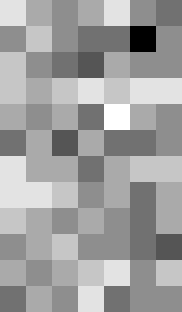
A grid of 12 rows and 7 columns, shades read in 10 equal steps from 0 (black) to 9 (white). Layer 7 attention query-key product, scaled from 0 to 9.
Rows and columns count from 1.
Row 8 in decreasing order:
8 8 7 6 6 5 4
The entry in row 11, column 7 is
7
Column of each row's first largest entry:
1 2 1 4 5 2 1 1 1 3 5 4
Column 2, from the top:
6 7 5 6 5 6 6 8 6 6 5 6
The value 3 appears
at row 3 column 4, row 6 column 3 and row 10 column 7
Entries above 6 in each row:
2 1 1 6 1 0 3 3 1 1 3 1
